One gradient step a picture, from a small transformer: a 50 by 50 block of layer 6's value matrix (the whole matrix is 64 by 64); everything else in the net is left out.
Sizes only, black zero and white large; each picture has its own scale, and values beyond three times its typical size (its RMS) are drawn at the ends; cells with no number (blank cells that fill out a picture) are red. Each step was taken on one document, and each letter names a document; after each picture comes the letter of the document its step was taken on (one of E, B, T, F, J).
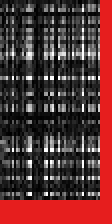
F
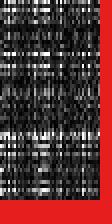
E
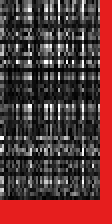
F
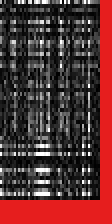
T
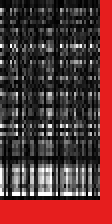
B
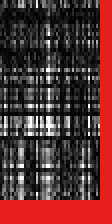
T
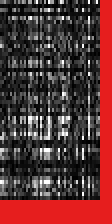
T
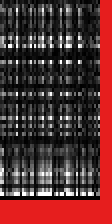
B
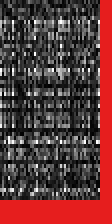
E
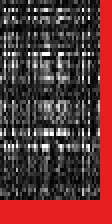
E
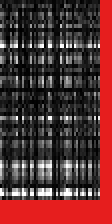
B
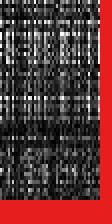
E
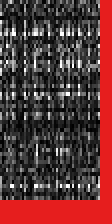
E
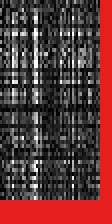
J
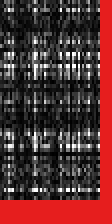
E
